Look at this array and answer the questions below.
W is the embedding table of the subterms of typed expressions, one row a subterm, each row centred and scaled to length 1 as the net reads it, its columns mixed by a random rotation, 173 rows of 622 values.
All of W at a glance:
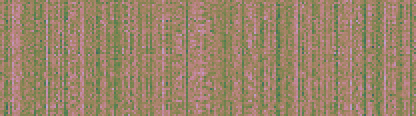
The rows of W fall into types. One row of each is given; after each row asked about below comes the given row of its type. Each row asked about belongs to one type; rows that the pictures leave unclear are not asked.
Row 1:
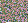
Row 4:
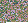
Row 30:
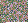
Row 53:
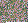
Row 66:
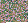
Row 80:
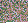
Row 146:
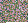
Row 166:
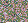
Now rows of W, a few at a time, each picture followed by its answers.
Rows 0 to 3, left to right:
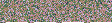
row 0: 166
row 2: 53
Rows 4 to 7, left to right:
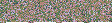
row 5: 53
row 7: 30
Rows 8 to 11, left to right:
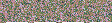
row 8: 146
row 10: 166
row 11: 1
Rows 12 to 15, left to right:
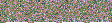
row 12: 30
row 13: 4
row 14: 53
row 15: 53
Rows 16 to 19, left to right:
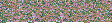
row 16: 146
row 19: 66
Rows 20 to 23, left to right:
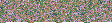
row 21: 66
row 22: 30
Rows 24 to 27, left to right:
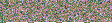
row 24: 146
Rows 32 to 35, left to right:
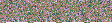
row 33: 1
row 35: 166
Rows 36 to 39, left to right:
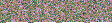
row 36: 146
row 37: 166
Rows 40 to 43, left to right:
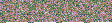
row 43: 30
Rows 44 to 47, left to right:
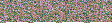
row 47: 146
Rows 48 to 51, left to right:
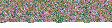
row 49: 30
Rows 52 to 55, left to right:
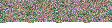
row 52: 80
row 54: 1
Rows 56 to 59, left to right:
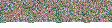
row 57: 53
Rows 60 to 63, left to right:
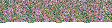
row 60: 166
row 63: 146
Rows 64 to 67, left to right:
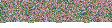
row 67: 1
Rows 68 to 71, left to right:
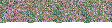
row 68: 4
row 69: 30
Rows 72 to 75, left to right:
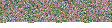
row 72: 53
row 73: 80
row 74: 66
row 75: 1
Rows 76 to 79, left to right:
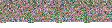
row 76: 53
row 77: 166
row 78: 53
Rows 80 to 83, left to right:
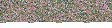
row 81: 1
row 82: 66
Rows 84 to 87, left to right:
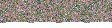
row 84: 66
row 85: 53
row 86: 30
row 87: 53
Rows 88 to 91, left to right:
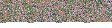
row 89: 1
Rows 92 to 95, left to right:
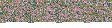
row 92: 1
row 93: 146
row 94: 80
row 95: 1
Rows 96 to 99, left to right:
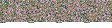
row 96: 166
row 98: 1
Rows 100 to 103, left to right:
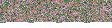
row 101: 53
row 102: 30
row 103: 146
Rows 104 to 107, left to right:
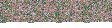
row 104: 146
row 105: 166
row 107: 53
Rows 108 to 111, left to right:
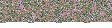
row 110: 4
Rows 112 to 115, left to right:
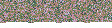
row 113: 166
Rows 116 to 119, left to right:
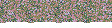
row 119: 146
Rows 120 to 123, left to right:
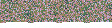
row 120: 66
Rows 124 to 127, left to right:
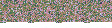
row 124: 166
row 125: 146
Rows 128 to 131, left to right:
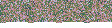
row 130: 66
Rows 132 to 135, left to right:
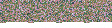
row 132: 146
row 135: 1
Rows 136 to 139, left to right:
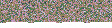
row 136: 146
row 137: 80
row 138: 53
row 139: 1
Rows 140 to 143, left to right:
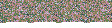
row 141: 30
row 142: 30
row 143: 66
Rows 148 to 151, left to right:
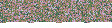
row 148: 146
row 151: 30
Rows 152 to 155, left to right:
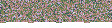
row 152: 80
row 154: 166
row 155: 66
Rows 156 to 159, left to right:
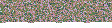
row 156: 1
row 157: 146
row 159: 1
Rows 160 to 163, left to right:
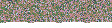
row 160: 66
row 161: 1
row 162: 53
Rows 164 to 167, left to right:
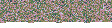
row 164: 4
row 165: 66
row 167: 146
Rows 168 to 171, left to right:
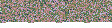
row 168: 1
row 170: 66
